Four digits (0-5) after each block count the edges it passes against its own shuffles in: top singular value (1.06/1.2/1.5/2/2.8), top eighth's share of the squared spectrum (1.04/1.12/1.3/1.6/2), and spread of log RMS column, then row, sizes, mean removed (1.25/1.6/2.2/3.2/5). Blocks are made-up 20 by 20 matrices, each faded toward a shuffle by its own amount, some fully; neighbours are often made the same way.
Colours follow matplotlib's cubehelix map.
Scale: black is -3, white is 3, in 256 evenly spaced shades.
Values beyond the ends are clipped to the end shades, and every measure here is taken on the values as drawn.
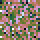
0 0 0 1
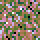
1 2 0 0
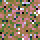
0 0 0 0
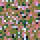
2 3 1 0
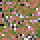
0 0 0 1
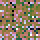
3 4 1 2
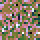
1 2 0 1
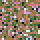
0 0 0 0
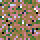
0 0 0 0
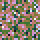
2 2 1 0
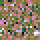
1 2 0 1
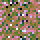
1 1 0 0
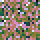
2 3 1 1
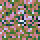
3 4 2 2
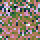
2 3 0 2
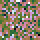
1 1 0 0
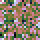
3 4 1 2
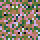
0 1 0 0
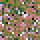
0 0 0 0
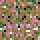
2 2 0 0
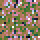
2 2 0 0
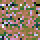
3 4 1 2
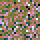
0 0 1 0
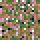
2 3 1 0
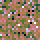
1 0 0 0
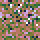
1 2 0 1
